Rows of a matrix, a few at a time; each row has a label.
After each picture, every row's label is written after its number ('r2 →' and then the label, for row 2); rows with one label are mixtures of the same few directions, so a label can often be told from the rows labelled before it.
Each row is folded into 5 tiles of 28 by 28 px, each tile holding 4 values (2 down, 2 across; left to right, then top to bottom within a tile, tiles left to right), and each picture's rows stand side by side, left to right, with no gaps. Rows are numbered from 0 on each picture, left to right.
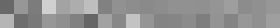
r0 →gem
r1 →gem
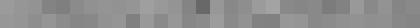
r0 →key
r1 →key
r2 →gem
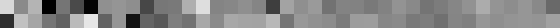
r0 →gem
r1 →key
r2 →gem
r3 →key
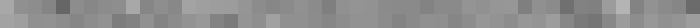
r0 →key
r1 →gem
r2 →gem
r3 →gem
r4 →key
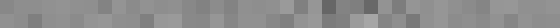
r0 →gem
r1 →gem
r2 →gem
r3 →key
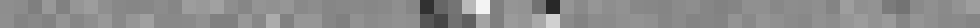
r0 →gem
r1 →gem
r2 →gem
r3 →key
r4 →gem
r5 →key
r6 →key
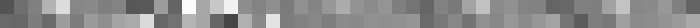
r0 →key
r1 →gem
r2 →key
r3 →key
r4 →key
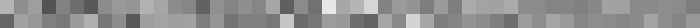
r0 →gem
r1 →key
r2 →gem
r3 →gem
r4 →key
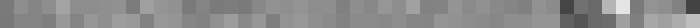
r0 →key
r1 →gem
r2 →key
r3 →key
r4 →key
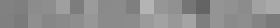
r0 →key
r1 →key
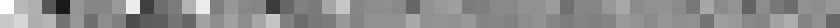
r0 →key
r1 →key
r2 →key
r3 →key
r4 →key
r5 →gem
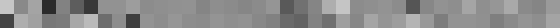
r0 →gem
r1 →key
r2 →key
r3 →gem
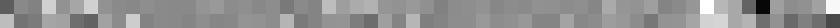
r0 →gem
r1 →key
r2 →gem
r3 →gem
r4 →gem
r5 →key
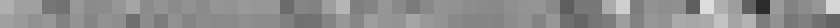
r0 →key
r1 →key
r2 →key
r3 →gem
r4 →key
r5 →key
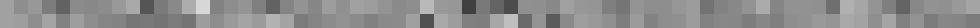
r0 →key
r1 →key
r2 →gem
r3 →gem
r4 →key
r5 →key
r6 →key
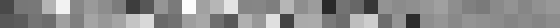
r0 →key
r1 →gem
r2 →gem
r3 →key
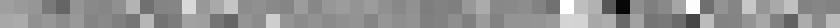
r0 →key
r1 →gem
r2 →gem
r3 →key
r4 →key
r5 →gem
